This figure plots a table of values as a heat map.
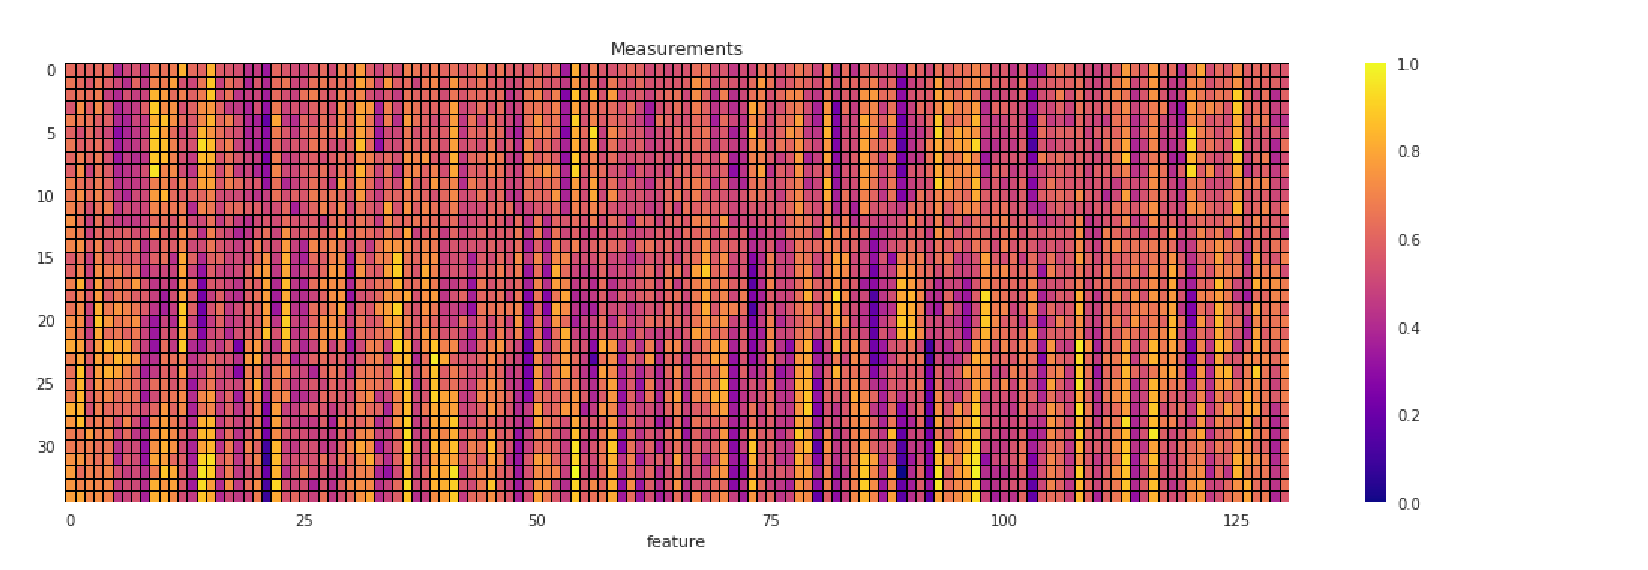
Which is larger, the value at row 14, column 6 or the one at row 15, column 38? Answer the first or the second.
the second
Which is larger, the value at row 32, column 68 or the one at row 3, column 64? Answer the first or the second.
the second
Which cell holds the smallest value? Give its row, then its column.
32, 89
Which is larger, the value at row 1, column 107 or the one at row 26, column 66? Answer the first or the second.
the first
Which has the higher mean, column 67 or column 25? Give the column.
67
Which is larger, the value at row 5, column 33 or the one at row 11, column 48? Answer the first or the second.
the second
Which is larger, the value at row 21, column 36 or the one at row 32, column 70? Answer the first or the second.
the second
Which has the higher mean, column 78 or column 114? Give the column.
78
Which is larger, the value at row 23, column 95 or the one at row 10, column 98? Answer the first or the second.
the second
